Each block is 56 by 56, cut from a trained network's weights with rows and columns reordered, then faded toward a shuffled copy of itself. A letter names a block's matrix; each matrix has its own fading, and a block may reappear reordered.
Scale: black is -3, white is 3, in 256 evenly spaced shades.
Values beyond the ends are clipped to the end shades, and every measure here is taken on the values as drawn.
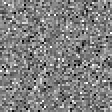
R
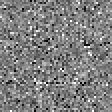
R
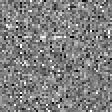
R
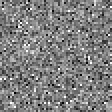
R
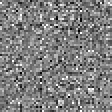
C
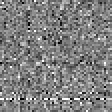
C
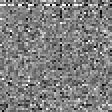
C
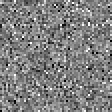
R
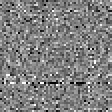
C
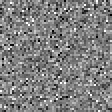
R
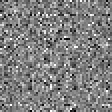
C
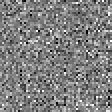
C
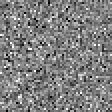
R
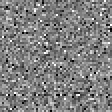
R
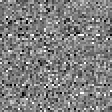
C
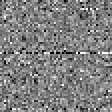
C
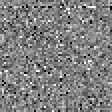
R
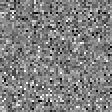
R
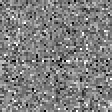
R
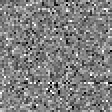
R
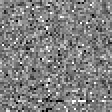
R
